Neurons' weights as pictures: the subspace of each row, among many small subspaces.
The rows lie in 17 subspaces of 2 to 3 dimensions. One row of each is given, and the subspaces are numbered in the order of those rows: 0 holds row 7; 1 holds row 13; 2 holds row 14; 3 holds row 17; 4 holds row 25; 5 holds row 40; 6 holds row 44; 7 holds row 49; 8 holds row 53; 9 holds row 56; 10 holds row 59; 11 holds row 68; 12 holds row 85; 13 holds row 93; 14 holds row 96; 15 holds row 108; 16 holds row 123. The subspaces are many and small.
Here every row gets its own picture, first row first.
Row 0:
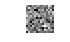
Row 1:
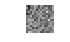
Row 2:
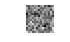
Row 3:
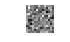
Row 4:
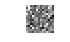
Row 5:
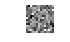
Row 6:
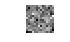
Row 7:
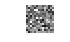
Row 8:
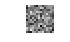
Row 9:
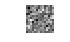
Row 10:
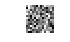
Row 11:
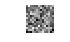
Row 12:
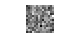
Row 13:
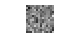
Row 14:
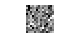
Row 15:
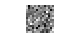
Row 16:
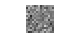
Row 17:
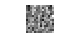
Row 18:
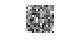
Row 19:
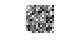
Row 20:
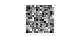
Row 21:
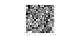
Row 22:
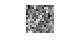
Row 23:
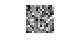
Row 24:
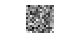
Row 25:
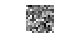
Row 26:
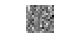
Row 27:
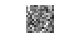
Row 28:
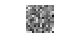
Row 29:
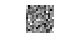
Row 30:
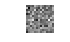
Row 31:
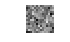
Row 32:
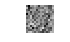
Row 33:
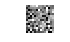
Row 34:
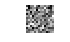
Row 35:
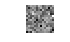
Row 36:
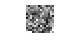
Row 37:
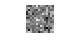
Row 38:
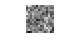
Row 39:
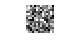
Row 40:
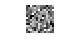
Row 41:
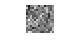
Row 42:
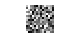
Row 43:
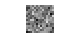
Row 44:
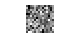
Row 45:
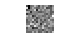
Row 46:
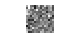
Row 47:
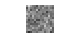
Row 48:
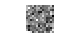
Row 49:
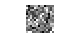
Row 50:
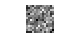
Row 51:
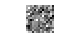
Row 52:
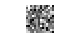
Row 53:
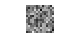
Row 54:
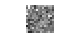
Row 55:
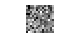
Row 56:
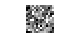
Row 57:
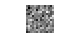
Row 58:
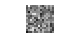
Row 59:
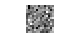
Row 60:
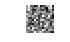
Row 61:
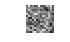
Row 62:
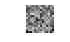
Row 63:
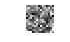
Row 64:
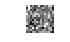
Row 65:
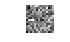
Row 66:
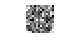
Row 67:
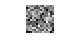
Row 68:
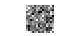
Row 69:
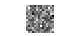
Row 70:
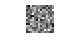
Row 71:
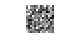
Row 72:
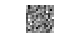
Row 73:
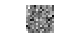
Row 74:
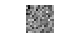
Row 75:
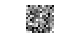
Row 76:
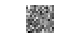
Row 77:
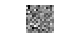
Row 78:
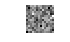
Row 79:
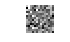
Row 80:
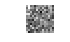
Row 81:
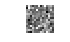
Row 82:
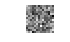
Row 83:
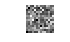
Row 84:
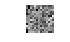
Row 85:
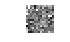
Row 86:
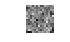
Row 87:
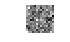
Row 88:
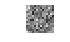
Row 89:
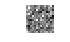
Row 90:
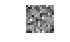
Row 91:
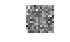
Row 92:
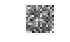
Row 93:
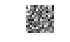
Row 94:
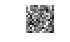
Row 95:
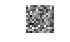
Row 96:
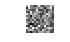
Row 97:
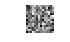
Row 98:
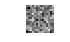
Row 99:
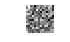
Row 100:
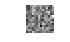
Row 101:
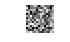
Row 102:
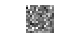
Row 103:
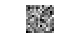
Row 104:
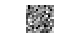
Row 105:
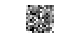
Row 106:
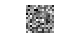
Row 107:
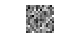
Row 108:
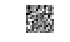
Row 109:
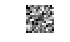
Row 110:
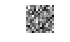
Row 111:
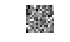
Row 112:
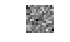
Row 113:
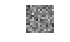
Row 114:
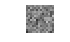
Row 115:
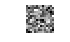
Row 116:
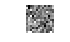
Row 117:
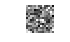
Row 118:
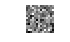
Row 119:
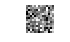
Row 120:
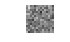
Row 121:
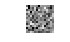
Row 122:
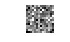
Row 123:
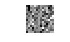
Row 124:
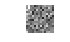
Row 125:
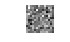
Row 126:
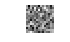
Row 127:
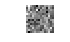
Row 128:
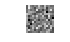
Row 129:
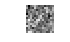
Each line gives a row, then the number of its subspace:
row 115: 0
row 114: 12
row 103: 0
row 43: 9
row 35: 16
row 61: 3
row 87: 7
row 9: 15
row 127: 4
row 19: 11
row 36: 2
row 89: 11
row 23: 2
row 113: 5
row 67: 7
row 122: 5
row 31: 9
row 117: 0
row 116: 4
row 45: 1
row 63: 2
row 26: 16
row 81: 11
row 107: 8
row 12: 3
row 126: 8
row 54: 12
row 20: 6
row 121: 8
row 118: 5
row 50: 10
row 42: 9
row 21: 13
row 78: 16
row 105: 1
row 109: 15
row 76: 6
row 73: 7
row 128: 15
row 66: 13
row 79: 1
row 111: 7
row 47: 4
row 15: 10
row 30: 5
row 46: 7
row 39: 6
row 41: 7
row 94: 16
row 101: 14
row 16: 5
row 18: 1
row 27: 16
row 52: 0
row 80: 6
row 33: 4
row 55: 6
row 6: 2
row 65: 4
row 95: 14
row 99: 13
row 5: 5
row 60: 3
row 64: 0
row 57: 11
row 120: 6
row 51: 10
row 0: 0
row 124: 9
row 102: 8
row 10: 9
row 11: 14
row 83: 5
